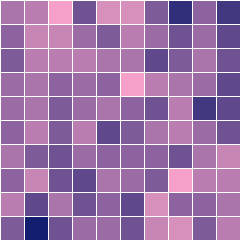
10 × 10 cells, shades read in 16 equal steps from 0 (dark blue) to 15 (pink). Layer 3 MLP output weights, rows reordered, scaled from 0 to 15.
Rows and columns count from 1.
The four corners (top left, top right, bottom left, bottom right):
10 3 7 11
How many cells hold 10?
14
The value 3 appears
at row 1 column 10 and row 5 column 9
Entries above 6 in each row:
7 8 8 9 7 8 8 8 7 7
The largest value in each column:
11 12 15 11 13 15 13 15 11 12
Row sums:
88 88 88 94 78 85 84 94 84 80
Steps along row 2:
up same down down up down down up down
